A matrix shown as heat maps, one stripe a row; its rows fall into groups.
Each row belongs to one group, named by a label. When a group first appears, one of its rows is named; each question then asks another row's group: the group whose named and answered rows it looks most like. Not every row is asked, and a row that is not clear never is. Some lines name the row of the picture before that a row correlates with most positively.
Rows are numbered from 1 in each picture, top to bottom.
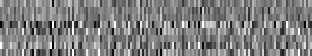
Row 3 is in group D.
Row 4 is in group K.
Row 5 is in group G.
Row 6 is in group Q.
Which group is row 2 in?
D
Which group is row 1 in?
Q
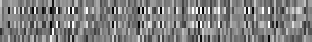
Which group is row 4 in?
G
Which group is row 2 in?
G
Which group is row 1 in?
Q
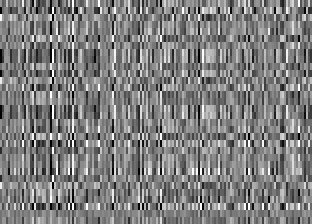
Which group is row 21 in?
G
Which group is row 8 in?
K
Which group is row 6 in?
D
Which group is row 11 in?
K
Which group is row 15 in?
D
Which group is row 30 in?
G
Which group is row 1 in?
G
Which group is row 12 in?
Q
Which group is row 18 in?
G
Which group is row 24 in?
G
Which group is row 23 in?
G
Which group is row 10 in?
D
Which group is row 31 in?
D
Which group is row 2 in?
K
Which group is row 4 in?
G
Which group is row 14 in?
D
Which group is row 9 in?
K
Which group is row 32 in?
D
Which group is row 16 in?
K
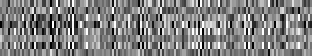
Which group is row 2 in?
D
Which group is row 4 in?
K
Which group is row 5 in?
G
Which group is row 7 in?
G
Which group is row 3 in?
G
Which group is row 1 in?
G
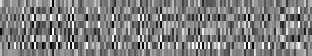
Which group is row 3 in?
D
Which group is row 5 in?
K
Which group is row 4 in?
G
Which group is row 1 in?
Q
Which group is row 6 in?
D
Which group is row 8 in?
Q
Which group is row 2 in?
G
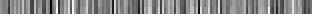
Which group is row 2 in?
G
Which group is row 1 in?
G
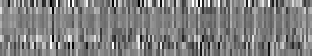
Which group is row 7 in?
D
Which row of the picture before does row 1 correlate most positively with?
2
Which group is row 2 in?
Q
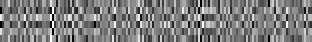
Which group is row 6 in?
D
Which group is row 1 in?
D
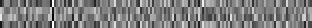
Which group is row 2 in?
Q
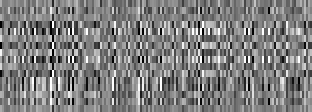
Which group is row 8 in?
Q
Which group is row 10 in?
Q
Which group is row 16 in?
Q
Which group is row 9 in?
G
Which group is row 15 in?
D
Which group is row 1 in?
Q
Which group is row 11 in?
K
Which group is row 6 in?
Q
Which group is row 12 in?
D
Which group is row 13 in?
D
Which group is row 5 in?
G
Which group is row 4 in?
K
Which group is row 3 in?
Q
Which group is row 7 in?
K
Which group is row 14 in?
Q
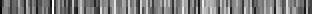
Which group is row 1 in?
K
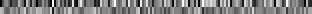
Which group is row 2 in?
Q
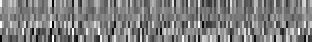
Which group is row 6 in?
K
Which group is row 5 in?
G
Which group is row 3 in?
D
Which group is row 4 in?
Q
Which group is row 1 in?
Q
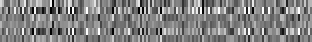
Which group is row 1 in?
Q
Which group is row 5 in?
G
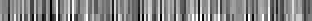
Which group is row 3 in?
G
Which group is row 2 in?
G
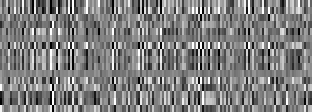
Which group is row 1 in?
G
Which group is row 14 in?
K
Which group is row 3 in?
D
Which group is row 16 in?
Q
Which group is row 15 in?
K
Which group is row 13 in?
Q
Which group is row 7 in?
G
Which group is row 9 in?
D
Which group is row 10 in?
D
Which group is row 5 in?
D
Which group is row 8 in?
D
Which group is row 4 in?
K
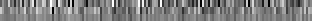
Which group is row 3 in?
Q
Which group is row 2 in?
Q
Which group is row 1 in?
D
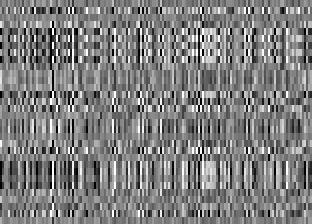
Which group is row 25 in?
K
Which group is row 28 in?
D
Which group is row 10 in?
G
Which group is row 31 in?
D
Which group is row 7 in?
K
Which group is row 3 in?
D
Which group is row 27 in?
K
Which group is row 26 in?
K
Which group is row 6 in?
G
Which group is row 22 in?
G
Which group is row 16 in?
G
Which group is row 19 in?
D
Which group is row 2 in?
G
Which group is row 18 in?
D
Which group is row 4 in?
Q
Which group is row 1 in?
D
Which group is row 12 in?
Q
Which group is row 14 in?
K
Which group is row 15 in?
D
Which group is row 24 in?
K
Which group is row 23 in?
D
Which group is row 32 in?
Q
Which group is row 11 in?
Q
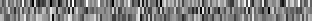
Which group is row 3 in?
Q
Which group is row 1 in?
G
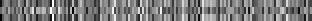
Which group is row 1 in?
K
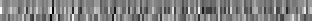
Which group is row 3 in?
G
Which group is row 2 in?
Q
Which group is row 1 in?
Q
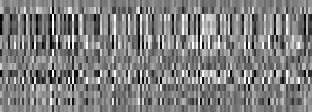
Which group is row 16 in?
Q
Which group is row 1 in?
Q
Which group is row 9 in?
D
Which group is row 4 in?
K
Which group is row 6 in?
G
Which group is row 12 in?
G
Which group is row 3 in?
K
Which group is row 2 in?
Q
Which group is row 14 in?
Q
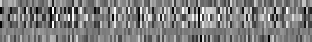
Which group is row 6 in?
D
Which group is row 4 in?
K
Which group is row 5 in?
D
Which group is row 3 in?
G
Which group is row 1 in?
Q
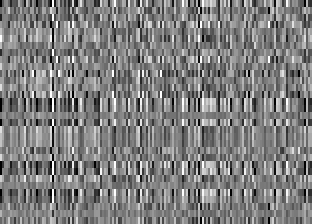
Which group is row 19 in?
Q
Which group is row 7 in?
Q
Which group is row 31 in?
Q
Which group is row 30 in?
D
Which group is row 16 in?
K
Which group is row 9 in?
G
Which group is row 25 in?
K
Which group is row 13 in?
Q
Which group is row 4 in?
G
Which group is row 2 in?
D
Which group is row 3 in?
K
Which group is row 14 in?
D
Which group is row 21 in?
Q
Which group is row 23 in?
Q
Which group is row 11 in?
D
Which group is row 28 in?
K
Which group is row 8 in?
K
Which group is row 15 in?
K
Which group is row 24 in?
K
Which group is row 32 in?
D
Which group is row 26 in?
Q
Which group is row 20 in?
Q
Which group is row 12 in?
Q
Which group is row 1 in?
K
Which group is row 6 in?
Q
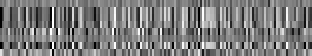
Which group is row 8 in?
Q
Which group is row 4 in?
K
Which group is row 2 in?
K
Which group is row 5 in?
D
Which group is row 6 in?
D
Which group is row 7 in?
K
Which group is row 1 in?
D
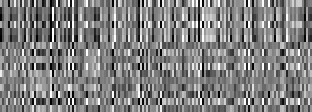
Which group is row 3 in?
K
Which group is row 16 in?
D
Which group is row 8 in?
G
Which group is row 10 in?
G
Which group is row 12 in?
D
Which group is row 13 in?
Q
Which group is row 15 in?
G
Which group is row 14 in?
D
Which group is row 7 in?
D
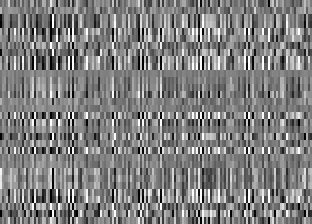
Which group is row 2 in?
Q
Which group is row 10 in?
G
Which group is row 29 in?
G
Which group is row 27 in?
Q
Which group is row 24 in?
D
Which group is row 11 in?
D
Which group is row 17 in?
G
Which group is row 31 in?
K
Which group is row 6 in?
G
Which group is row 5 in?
G
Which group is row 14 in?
D
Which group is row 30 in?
D
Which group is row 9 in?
G
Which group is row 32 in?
D
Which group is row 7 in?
D
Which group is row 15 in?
Q
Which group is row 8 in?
K
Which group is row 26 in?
Q
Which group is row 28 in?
G
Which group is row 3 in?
K
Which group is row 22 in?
G
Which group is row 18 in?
D
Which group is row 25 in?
Q
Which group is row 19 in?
D
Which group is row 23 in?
D
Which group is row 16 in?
D
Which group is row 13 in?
D
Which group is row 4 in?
K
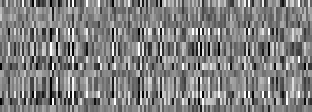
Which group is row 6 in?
G
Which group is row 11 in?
Q
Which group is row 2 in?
Q
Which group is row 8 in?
D
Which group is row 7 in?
D
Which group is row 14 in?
G
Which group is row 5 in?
G
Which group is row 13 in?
G
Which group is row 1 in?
G
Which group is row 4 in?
D
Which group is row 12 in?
G
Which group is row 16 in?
D
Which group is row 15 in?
K
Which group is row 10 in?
K
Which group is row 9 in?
G
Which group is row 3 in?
Q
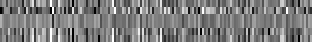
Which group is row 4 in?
Q
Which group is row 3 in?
Q
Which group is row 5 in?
D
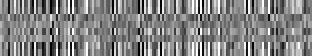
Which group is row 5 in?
G
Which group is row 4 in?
Q
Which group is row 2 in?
G
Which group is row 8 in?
G
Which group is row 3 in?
D
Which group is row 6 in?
Q
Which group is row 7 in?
G
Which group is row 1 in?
G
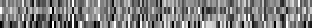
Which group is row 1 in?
G
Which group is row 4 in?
K
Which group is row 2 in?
Q
